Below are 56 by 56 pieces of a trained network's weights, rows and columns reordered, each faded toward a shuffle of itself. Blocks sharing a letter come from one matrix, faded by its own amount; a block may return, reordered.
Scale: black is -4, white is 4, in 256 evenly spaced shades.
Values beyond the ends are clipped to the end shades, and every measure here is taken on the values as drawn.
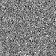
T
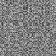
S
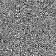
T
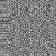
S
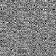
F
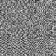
S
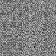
S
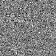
T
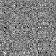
F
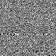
T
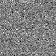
T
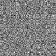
F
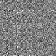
F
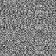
S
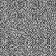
S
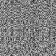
S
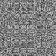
S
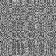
S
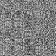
S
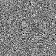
T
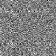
F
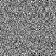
F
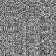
S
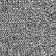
F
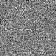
T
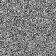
T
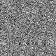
T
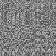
S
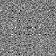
F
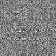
F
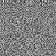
S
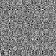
F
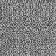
S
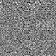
F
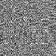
F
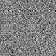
F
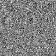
T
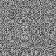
S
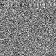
T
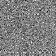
T
